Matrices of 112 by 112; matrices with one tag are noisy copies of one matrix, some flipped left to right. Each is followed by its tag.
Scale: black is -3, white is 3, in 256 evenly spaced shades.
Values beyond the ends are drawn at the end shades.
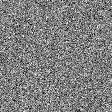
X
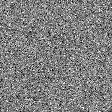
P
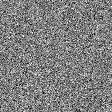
X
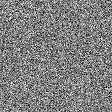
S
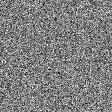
S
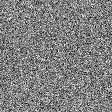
S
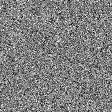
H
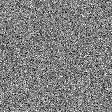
S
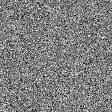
X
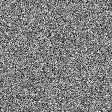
P
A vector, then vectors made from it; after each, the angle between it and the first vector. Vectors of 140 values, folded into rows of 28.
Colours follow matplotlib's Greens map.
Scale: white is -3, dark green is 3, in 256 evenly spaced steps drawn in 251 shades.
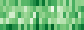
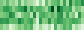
nearly opposite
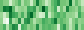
orthogonal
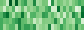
orthogonal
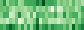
nearly parallel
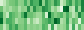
orthogonal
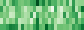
nearly parallel
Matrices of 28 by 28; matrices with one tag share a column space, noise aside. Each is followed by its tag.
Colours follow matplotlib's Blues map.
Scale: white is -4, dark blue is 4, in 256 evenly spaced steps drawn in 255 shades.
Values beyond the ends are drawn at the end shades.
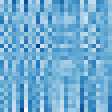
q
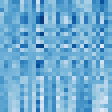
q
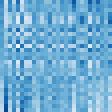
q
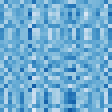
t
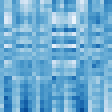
q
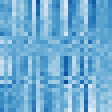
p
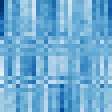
p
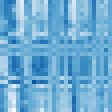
p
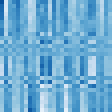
p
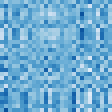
t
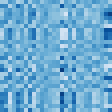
t
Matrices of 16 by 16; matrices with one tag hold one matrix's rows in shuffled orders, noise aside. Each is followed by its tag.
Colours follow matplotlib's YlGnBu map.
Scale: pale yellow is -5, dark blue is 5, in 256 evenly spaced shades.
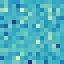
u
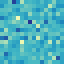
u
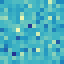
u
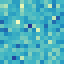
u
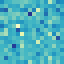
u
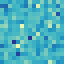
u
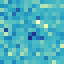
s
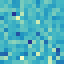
u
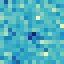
s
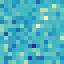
s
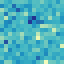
s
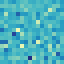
u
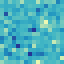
s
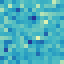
s
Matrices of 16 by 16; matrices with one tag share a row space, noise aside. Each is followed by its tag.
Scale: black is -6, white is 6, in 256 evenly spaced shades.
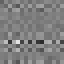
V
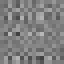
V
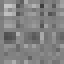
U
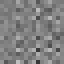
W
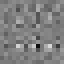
W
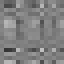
U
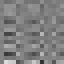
U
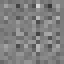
W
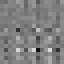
W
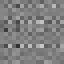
V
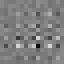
W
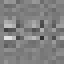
U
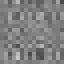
V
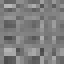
U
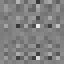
W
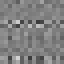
V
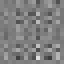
W
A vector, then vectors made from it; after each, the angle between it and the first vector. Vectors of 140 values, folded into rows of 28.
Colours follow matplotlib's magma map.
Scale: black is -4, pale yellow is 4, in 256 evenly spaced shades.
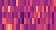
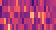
partly aligned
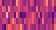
partly aligned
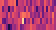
nearly opposite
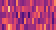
nearly parallel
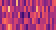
nearly parallel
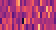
partly aligned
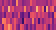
nearly parallel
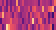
partly aligned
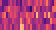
orthogonal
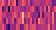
nearly opposite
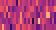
partly opposed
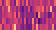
partly aligned
